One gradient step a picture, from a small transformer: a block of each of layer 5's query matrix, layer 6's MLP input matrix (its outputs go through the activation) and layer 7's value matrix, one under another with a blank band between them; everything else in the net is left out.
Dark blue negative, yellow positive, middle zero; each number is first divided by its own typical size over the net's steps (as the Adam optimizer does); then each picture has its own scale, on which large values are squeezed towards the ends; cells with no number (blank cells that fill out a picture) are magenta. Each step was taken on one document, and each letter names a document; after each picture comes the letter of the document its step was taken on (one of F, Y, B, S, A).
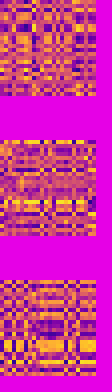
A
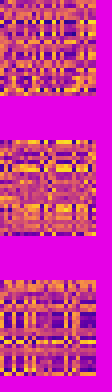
A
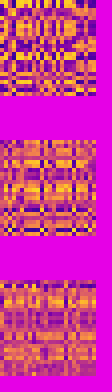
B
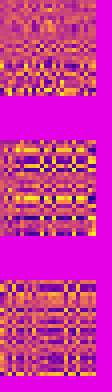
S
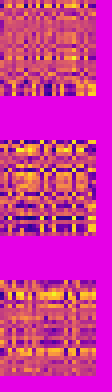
S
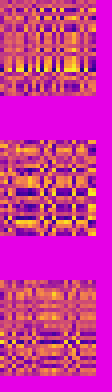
S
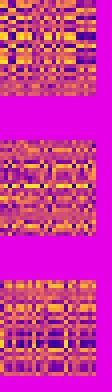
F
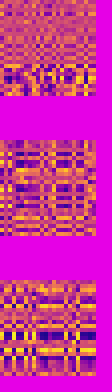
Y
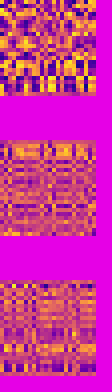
B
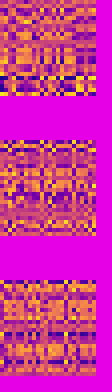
B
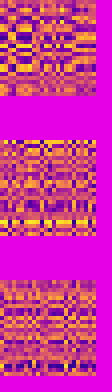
F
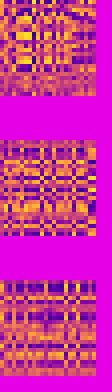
A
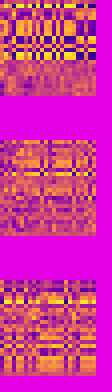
B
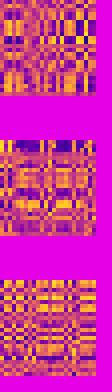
Y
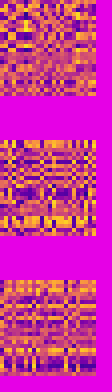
F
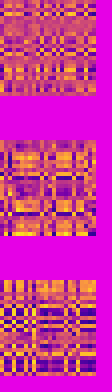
Y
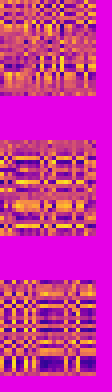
Y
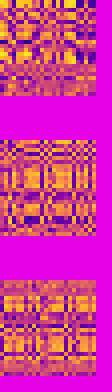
B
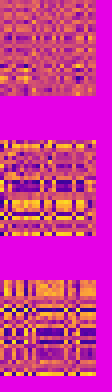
Y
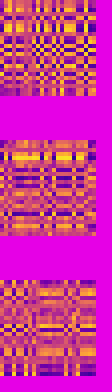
Y
